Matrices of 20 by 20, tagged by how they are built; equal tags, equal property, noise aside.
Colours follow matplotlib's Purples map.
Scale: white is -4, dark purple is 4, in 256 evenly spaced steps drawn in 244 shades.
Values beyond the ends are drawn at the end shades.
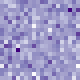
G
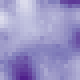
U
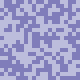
G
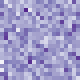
G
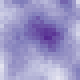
U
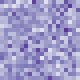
G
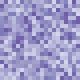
G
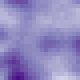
U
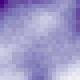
U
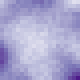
U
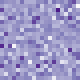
G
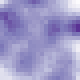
U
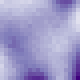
U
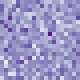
G
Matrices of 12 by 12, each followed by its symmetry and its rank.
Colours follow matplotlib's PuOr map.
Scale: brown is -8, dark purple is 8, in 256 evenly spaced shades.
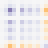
symmetric, rank one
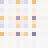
symmetric, rank one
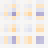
symmetric, rank one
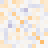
symmetric, full rank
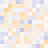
symmetric, full rank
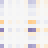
neither, rank one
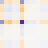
symmetric, rank one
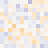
neither, full rank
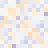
symmetric, full rank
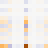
neither, rank one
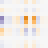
neither, rank one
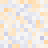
neither, full rank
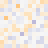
symmetric, full rank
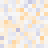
neither, full rank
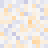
neither, full rank
